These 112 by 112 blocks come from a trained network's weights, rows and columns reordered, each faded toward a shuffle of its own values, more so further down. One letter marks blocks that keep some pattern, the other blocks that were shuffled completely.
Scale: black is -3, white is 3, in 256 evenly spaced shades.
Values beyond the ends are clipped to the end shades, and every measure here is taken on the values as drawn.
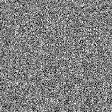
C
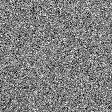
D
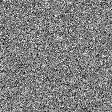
D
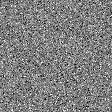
D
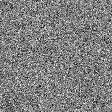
D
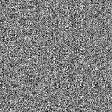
C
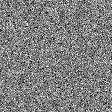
D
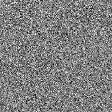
C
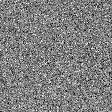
D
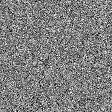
D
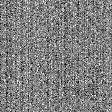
C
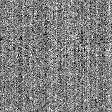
C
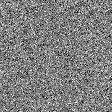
D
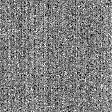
C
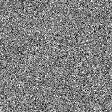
C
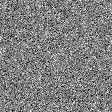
D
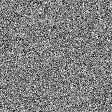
D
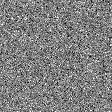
D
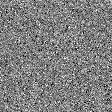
D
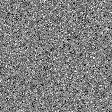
D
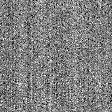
C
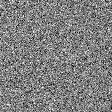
D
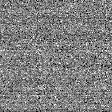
C
